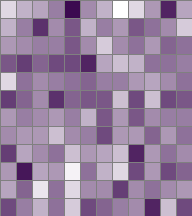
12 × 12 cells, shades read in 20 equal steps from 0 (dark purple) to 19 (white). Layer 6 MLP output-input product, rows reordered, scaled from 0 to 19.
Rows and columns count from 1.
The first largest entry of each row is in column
8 12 7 8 1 8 6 4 5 5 3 5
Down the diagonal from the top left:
16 9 9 5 8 6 6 11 2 11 10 5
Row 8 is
10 11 11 14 10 9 5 11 11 7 11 8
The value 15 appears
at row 2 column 12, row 3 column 7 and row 12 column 5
